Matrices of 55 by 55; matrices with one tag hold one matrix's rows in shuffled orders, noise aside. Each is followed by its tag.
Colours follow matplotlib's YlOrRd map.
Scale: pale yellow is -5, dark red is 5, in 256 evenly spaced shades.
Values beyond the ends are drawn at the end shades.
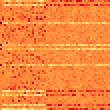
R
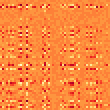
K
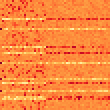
R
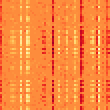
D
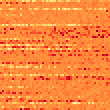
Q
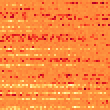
Q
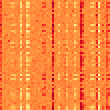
D
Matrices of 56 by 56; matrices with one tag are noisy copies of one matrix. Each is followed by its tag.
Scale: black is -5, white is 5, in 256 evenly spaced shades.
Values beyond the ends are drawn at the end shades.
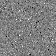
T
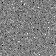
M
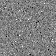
T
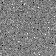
M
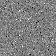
T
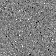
T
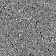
T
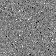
T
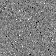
T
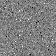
T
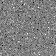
M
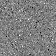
T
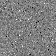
T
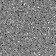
M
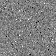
T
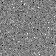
M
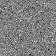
T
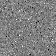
T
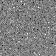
M
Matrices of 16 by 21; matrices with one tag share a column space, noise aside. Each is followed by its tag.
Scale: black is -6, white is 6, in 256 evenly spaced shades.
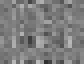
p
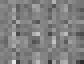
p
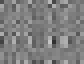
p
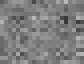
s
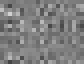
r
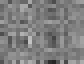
p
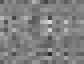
s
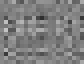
s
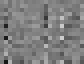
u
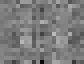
p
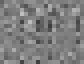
r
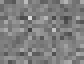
s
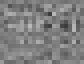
r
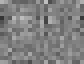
s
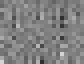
u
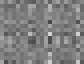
p
